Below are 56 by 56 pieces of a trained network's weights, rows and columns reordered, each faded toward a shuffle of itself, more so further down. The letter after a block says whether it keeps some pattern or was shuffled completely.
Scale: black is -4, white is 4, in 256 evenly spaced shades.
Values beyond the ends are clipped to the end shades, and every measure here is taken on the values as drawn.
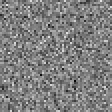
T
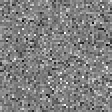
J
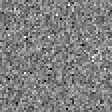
J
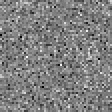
T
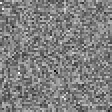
J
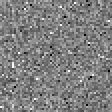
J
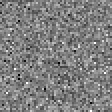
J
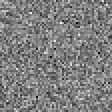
T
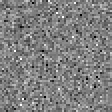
T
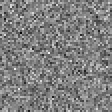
J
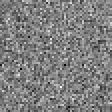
J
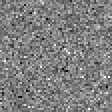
T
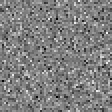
J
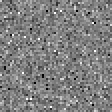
J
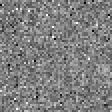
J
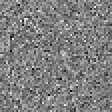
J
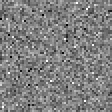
T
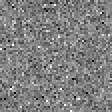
T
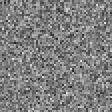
J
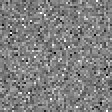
T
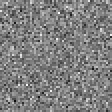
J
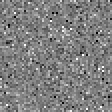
T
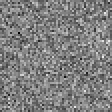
T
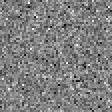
T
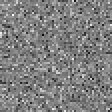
J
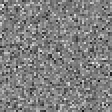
T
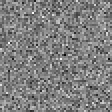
T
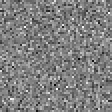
T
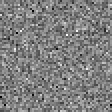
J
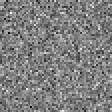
T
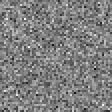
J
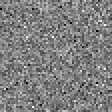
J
